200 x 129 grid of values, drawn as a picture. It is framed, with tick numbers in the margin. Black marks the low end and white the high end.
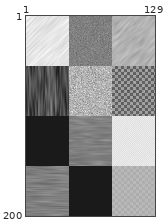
It is made of 4 by 3 panels. Panel 1,1: very high, slanting up to the right, faint in contrast. Panel 1,2: middling, fine-grained, faint in contrast. Panel 1,3: high, slanting up to the right, faint in contrast. Panel 2,1: low, streaked downward. Panel 2,2: high, fine-grained. Panel 2,3: middling, checkered, strong in contrast. Panel 3,1: very low, flat. Panel 3,2: middling, streaked across, faint in contrast. Panel 3,3: very high, checkered, faint in contrast. Panel 4,1: middling, streaked across, faint in contrast. Panel 4,2: very low, flat. Panel 4,3: high, checkered, faint in contrast.
